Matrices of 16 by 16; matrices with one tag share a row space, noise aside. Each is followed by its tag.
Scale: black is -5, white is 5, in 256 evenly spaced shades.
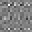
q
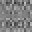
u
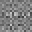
u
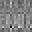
u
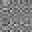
q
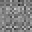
u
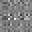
q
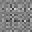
u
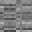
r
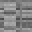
r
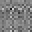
u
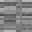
r
